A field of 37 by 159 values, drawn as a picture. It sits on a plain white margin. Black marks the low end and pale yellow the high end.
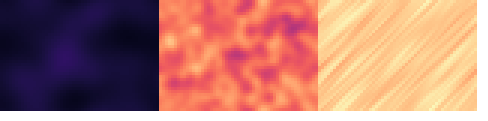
It is made of 1 by 3 panels. Panel 1,1: very low, smooth, faint in contrast. Panel 1,2: high, blotchy. Panel 1,3: very high, slanting up to the right, faint in contrast.
